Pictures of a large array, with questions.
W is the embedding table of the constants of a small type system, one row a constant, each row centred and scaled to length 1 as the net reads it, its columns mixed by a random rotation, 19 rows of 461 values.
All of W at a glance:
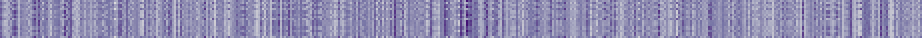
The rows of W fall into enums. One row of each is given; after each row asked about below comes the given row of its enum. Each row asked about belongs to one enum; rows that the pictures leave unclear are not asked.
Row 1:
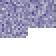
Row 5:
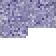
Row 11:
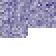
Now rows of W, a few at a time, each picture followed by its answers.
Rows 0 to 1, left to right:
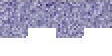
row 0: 11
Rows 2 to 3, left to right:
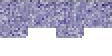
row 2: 5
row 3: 11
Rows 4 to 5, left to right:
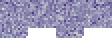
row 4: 1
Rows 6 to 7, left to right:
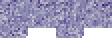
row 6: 5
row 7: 11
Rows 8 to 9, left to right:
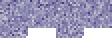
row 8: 5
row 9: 1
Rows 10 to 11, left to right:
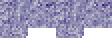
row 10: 11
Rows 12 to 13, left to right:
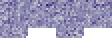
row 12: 11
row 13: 5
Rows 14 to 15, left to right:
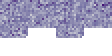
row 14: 5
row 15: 11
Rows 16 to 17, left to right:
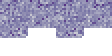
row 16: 5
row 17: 5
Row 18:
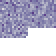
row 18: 1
